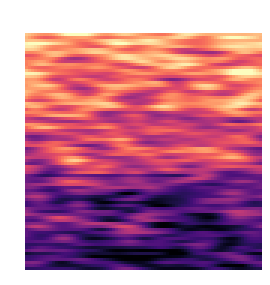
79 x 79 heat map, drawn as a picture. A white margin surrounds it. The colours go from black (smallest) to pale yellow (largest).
Grain: streaks across. Slope: up to the top. Seam: horizontal, 60% of the way down, the top part higher.
